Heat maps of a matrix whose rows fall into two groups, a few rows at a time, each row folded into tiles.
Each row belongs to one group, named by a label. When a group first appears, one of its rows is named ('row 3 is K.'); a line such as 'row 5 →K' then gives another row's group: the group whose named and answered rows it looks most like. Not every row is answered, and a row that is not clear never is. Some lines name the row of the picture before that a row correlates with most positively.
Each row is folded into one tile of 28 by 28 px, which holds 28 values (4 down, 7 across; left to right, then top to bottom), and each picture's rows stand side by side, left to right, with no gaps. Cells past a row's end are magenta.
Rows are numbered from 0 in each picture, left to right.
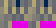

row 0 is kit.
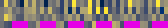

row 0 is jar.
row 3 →kit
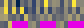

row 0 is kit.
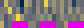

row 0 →jar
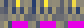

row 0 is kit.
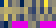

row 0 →jar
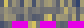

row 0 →jar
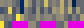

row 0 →jar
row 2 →kit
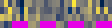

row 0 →jar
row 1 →jar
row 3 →kit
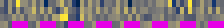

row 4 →kit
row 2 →jar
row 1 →kit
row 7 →kit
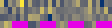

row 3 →kit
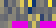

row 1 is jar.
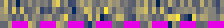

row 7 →jar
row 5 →kit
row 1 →jar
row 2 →jar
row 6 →jar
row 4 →jar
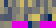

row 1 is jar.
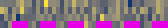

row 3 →jar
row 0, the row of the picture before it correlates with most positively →0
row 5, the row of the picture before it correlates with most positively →0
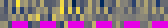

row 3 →kit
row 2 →kit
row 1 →jar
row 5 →kit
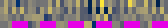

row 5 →kit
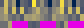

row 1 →jar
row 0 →kit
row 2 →kit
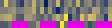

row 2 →jar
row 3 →jar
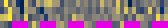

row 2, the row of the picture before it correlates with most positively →2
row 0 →jar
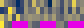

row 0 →jar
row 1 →jar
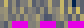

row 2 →kit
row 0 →kit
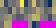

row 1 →jar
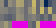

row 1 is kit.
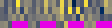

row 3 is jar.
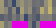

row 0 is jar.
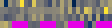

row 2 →kit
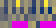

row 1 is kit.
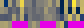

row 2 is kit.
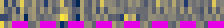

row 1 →kit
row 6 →kit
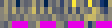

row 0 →kit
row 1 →kit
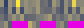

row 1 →jar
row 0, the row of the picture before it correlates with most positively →2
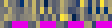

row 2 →jar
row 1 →kit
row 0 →jar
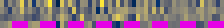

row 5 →kit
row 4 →jar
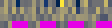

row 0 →kit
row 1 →kit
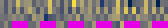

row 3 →kit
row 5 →kit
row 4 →kit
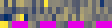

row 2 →jar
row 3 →kit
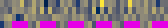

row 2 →jar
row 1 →kit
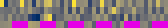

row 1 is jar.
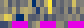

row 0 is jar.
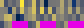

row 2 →kit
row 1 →kit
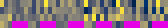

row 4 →jar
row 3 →jar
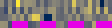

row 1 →jar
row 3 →kit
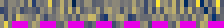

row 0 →jar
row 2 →kit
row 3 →jar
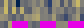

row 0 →kit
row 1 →jar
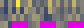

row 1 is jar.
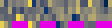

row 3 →jar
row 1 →jar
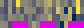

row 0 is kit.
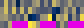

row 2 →jar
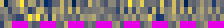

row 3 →jar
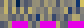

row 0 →kit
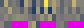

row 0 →jar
